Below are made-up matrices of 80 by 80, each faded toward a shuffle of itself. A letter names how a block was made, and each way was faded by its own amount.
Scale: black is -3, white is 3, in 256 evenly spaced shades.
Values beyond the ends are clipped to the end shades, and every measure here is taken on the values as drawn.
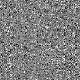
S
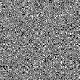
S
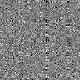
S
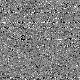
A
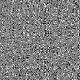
S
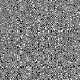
S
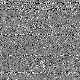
A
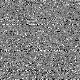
A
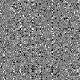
S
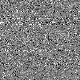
A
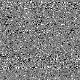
A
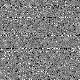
A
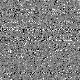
A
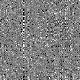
S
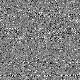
A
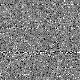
A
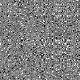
S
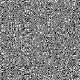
S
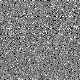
A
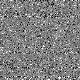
A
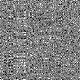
S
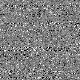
A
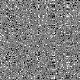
S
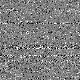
A
